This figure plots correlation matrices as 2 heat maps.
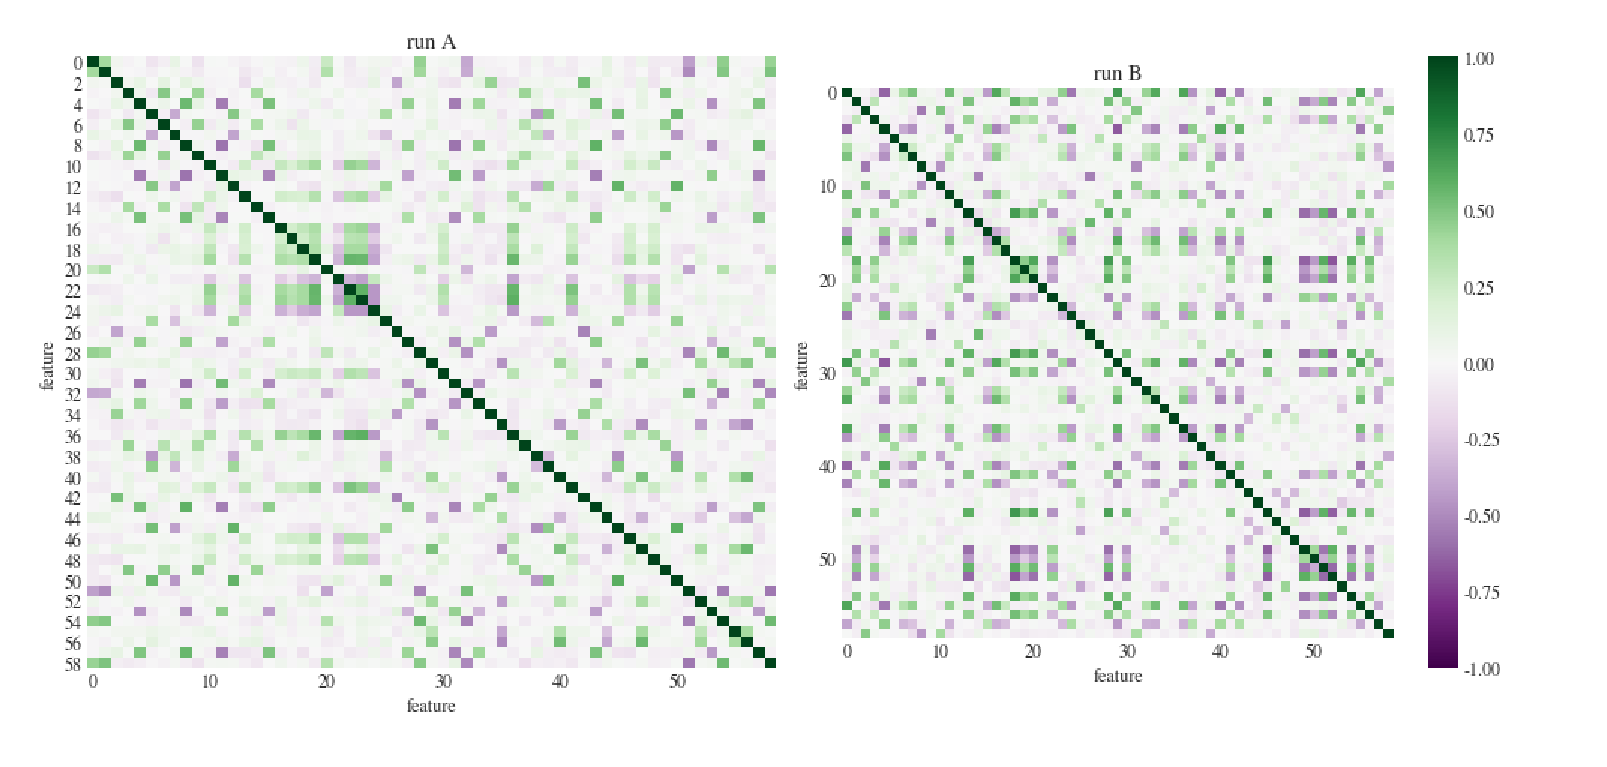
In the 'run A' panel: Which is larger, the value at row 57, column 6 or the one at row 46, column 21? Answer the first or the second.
the first
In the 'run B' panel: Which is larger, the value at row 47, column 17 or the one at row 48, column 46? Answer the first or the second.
the second
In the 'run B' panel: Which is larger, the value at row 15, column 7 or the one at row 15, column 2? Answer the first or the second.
the second
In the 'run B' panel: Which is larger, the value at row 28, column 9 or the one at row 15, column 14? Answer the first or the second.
the first
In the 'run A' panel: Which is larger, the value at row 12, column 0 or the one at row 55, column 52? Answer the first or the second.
the second
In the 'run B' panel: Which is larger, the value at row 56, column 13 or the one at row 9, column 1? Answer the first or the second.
the first
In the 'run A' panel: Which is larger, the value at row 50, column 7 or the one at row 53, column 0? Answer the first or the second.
the second
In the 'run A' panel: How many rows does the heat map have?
59
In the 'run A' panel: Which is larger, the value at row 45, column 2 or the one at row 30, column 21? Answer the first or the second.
the first
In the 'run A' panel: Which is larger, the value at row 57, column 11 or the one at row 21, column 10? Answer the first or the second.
the second
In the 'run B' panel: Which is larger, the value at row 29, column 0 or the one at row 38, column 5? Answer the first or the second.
the first
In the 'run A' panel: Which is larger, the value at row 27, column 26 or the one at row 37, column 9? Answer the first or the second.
the second
